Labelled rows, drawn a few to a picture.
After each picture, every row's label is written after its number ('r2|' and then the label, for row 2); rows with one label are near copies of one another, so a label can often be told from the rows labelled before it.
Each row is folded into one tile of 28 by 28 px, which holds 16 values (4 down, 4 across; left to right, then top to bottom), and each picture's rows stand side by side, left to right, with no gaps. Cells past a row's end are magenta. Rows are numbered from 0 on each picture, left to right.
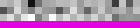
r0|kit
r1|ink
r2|kit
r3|kit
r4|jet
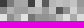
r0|ink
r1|jet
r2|kit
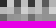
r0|jet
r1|jet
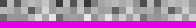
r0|jet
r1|kit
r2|jet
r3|ink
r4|kit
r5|jet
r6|kit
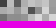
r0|jet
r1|kit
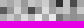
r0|kit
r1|kit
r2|jet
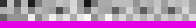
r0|jet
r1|ink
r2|kit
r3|ink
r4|kit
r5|kit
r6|kit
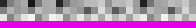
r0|ink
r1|ink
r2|ink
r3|kit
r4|kit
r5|ink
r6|kit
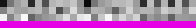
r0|ink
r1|jet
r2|kit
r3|ink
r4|kit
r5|jet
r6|jet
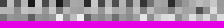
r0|jet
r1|jet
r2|ink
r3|jet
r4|jet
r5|ink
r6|ink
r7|kit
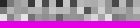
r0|ink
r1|jet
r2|jet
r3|kit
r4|jet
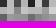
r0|jet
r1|jet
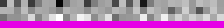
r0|jet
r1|ink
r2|ink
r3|ink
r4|jet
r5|ink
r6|kit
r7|kit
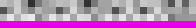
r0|kit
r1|ink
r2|kit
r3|ink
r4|kit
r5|kit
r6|jet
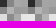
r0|ink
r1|ink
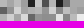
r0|kit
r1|jet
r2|ink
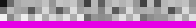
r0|ink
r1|kit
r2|kit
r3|jet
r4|kit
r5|jet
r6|kit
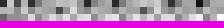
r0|jet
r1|ink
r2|kit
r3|ink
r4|ink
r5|kit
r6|ink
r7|ink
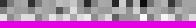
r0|ink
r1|ink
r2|kit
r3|ink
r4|jet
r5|ink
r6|ink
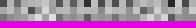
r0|jet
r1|kit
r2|jet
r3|jet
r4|jet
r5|kit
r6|jet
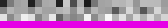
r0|ink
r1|ink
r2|jet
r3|ink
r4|kit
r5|kit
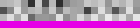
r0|kit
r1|jet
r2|ink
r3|kit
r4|kit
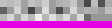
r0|kit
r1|kit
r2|kit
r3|jet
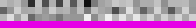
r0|kit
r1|jet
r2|jet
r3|ink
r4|kit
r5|kit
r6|kit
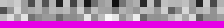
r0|kit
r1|jet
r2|jet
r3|ink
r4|ink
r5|jet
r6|kit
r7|jet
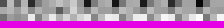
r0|jet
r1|ink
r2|kit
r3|ink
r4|ink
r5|ink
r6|ink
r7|ink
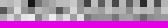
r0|kit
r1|ink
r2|kit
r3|jet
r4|jet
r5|jet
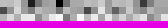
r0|kit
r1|ink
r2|ink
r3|kit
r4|kit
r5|ink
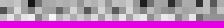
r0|kit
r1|ink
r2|kit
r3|kit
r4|kit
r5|ink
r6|ink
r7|jet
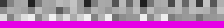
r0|ink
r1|ink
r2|kit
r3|ink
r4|jet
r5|ink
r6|jet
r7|jet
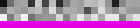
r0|ink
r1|jet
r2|ink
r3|kit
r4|ink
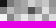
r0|ink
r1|kit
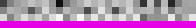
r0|ink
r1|kit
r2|ink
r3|kit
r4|kit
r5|jet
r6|ink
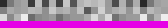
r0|ink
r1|jet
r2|jet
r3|kit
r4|jet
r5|ink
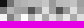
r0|ink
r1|kit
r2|kit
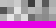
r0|kit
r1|jet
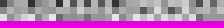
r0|ink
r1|ink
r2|jet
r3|jet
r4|ink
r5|kit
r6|kit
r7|jet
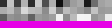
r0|jet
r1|jet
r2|ink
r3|ink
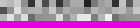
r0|kit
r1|jet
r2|ink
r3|ink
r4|jet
